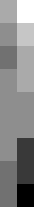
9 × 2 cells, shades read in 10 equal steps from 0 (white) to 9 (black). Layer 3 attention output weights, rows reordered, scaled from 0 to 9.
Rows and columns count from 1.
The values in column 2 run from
0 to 9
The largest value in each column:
5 9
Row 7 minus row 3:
-1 4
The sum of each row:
3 6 8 7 8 8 11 12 14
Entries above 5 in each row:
0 0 0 0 0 0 1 1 1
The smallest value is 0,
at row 1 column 2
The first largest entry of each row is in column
1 1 1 1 1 1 2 2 2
